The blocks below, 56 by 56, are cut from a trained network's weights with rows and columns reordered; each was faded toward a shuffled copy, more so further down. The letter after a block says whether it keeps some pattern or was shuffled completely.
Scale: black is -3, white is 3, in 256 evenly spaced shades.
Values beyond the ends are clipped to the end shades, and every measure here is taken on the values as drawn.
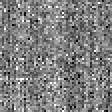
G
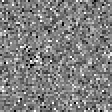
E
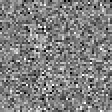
G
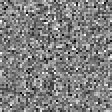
G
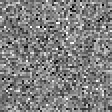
E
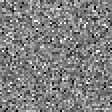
E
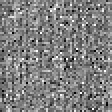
G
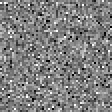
E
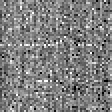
G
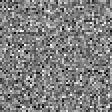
G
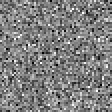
E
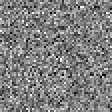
G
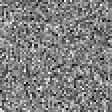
E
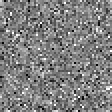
E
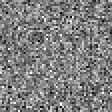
G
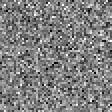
E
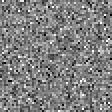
E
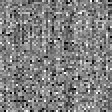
G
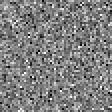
E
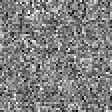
G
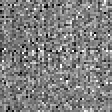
G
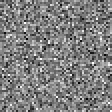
E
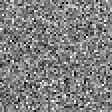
E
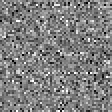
G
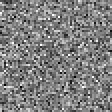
E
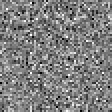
G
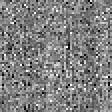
G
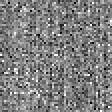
G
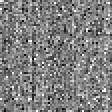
G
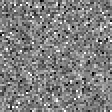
E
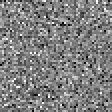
E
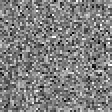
E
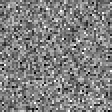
E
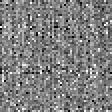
G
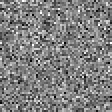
G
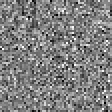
G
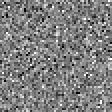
E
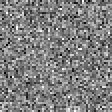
G
